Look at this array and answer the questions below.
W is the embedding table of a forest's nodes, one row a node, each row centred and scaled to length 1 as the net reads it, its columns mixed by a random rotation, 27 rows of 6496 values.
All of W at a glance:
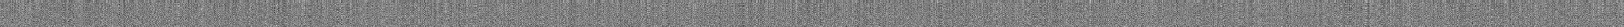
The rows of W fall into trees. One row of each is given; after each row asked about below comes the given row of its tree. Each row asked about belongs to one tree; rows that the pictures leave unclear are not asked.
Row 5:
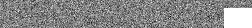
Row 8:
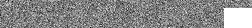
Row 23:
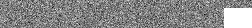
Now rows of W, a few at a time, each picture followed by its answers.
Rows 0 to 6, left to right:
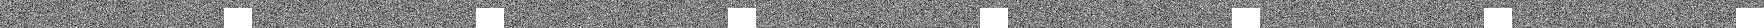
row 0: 8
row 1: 8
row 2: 8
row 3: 5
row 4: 8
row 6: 5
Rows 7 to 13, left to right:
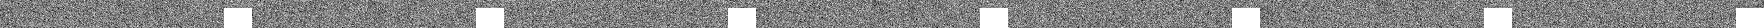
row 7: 8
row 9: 23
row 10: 8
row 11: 5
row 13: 5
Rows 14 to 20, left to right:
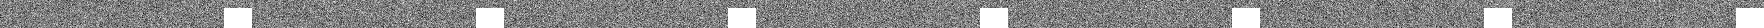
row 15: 5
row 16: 23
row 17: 23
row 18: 5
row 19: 8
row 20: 8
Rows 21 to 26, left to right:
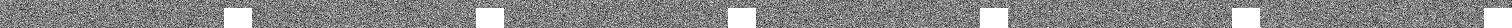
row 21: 23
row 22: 8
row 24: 8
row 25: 5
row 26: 5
